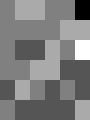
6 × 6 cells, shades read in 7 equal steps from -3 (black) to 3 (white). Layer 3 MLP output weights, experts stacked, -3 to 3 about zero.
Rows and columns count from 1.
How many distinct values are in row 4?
3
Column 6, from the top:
-3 1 3 -1 -1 1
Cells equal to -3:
1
